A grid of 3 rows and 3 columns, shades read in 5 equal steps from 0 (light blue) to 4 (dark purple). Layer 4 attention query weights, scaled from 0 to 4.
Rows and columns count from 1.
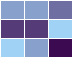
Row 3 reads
0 1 4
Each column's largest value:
3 3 4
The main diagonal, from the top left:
1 3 4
